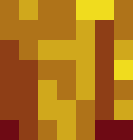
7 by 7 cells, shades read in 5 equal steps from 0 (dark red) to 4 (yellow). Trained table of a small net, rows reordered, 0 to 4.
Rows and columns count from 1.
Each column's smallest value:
0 1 2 2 2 0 0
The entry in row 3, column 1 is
1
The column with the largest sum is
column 5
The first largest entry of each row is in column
5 5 3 7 3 3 4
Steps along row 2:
same same same up down up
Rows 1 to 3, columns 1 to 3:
2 3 2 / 2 2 2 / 1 2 3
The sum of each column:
8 11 17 17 20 9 16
